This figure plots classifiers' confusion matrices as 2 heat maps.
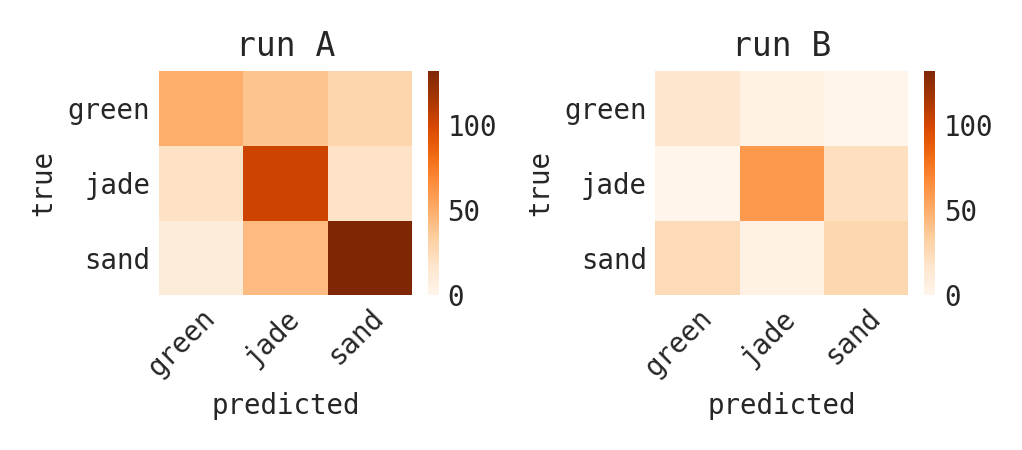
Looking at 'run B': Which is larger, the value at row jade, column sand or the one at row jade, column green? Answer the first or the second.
the first
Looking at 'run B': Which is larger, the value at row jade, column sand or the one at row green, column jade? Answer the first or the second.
the first
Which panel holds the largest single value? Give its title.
run A
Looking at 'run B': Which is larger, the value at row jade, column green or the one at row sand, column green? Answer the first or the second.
the second
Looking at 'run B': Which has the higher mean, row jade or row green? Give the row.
jade
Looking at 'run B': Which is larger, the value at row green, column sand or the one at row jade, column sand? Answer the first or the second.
the second
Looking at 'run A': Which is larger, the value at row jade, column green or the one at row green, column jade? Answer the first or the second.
the second
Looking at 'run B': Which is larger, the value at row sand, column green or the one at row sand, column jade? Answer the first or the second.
the first
